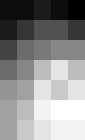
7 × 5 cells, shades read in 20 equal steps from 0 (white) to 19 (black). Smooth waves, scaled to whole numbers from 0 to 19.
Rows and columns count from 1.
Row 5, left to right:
8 7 2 4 2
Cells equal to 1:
3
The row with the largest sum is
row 1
